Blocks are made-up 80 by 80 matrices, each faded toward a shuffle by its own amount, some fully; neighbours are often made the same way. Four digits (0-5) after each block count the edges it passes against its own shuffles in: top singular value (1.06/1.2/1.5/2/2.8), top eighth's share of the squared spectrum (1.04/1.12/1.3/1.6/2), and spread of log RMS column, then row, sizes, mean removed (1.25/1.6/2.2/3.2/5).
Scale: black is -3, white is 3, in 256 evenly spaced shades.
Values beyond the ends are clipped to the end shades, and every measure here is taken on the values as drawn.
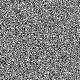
0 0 0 0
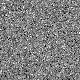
0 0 0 0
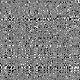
4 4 2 3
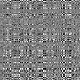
5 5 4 4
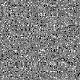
4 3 1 2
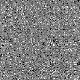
4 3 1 2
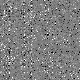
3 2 2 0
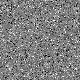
0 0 0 0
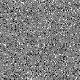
3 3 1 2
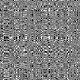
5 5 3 3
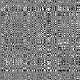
5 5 4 4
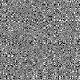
4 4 2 2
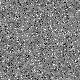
0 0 0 0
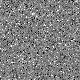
0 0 0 0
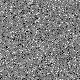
0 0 0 0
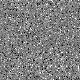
3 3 1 1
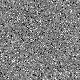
2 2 0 0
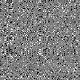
4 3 2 2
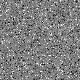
1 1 0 0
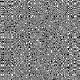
5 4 3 2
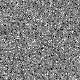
2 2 0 0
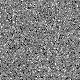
1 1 0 0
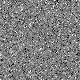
1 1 0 0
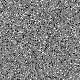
1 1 0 0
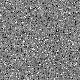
1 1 0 0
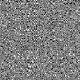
4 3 2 2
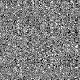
3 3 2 2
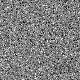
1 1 0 0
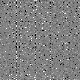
4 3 2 1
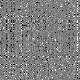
4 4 2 2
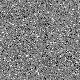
0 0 0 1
